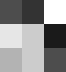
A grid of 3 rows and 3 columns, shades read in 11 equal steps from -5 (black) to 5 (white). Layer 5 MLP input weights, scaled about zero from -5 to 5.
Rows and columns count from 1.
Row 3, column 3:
-2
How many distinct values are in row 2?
3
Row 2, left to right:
4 3 -4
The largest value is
5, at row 1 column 3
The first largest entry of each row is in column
3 1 2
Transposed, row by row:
-2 4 2 | -3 3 3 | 5 -4 -2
